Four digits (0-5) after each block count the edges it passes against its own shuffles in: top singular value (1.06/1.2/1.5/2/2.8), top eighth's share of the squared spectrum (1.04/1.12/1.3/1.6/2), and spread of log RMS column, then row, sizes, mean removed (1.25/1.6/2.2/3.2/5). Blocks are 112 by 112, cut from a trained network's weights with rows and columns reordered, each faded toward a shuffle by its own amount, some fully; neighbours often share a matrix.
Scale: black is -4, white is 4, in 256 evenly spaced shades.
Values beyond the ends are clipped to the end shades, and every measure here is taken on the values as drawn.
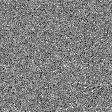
2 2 1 0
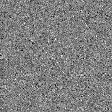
3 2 0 1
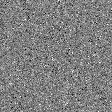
0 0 0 0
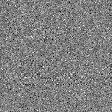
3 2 0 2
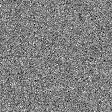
2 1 0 0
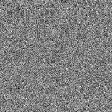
4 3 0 1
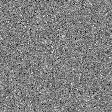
3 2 0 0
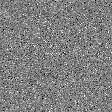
2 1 0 0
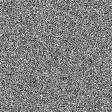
0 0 0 0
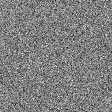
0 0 0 0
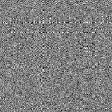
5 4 2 3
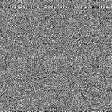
4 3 1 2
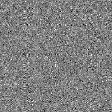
4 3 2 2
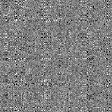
4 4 3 3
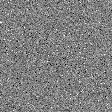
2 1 0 0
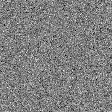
0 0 0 0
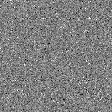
3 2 0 1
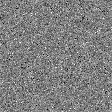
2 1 0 0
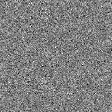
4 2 1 1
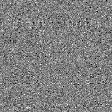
4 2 0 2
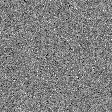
0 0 0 0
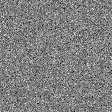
2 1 0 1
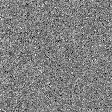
2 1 0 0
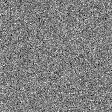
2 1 0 0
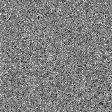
2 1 0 0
